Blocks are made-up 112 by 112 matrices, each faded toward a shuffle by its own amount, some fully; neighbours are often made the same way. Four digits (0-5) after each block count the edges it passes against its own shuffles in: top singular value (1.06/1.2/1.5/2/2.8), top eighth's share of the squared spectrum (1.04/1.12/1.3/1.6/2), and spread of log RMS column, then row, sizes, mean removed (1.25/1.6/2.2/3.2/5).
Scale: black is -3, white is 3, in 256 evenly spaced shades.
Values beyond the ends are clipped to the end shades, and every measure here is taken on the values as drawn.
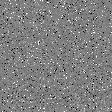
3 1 0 0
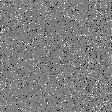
3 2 1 0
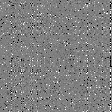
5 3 2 2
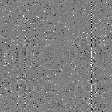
5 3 2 1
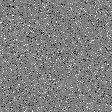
0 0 0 0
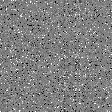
3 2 1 0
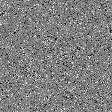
0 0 0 0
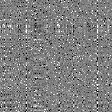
5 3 3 2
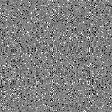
4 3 2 1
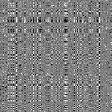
5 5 4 4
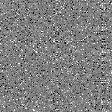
4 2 1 1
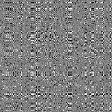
5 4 4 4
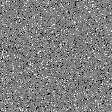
2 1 0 0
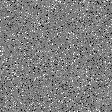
0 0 0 0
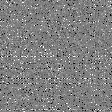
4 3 1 2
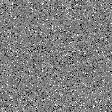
3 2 1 1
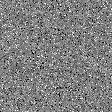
1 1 0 0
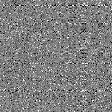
4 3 1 2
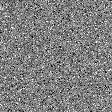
0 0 0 0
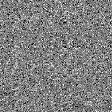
4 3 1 1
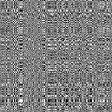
5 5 4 4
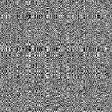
5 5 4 3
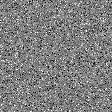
2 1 0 0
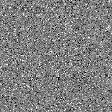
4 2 1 1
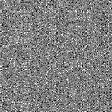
4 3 1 2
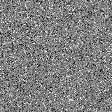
2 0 0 0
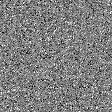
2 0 0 0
